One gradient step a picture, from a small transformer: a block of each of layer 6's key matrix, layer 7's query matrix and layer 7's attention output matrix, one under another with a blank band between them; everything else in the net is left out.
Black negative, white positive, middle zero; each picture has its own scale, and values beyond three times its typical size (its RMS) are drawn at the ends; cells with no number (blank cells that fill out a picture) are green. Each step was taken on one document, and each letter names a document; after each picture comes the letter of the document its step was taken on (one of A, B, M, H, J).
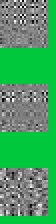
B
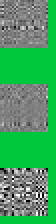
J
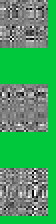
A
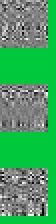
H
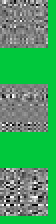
B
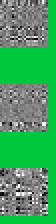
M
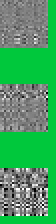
J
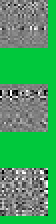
M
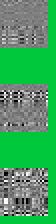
J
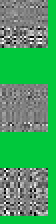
B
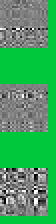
A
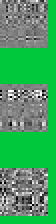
M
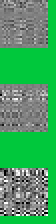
J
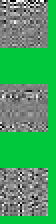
B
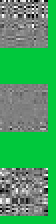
M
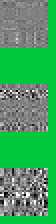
J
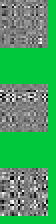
B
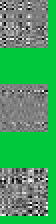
H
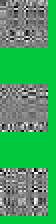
A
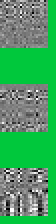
B
